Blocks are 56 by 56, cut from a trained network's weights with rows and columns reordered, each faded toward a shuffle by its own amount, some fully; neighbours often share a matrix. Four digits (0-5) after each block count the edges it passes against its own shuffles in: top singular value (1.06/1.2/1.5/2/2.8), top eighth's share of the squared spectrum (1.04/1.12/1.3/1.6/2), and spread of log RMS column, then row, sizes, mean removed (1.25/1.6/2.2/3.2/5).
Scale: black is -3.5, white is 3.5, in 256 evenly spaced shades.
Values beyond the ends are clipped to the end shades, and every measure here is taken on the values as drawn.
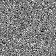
1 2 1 0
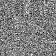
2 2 0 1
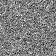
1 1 0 0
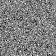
0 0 0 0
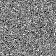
0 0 0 0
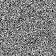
1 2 0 0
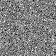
0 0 0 0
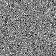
1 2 0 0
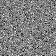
0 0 0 0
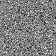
0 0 0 0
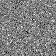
0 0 0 0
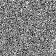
0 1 0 0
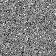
0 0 0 0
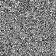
2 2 0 1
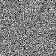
2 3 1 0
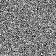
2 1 0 0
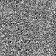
3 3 1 1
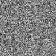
3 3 1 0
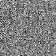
2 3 1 1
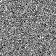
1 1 0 0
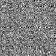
3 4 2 2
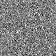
1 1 0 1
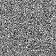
2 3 0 0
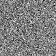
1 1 0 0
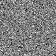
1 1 0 0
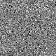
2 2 0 1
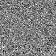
2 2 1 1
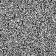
1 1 0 0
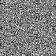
3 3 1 0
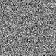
3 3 1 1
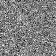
1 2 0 0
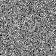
1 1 0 0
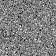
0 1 0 0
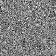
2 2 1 0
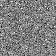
1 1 0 0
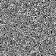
2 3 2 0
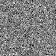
2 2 1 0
